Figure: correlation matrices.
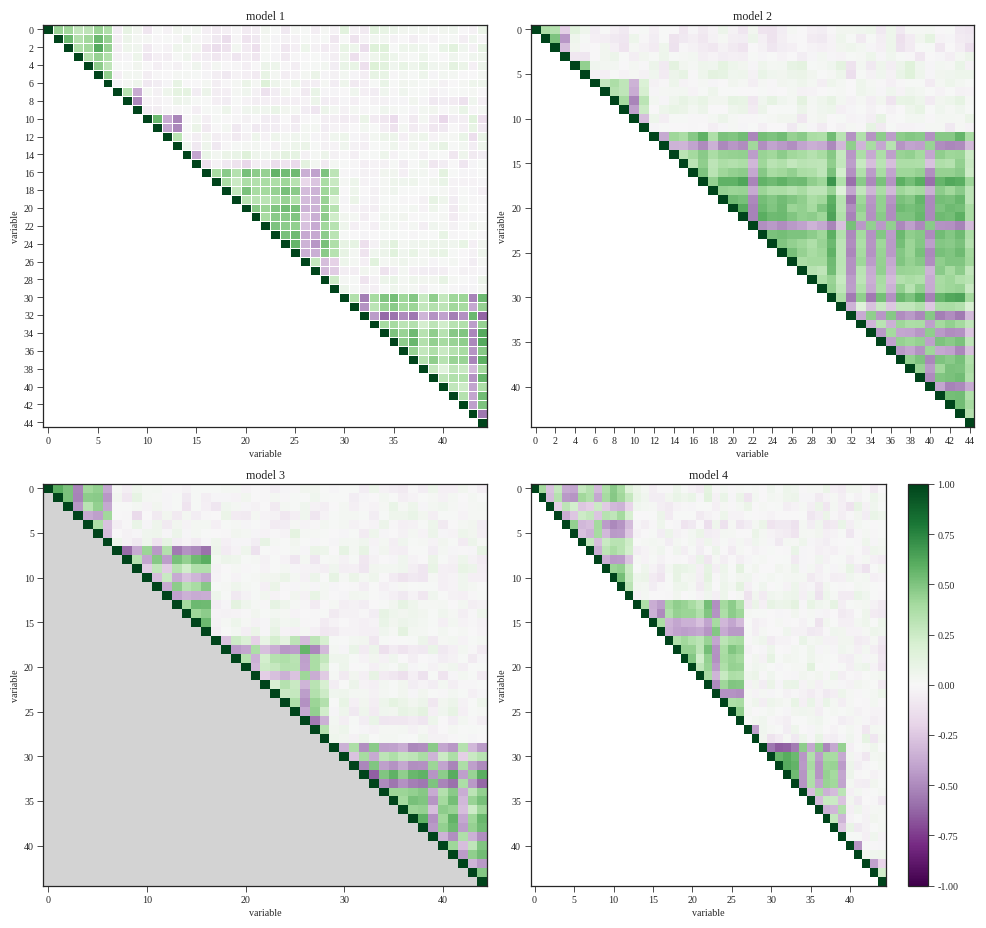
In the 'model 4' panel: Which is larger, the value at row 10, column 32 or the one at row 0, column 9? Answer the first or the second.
the second
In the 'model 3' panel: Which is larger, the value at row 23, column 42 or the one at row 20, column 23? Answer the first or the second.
the second
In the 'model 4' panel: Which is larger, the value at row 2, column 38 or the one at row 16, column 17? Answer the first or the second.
the first
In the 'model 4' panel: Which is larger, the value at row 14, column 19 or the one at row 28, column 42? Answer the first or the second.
the first
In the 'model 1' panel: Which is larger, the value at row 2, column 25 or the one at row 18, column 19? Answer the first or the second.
the second
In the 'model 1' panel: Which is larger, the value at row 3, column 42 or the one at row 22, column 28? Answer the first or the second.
the second
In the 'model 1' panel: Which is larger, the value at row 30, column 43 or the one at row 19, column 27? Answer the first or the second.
the second
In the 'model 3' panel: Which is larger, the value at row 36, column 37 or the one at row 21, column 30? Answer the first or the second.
the first
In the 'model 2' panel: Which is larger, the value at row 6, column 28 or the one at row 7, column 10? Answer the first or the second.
the first
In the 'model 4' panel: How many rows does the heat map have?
45
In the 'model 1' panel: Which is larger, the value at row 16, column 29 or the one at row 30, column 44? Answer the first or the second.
the second
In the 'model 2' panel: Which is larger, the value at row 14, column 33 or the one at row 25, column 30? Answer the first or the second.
the second
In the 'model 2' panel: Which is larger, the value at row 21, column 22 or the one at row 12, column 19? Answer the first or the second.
the second
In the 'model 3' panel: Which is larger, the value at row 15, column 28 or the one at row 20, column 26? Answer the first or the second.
the first
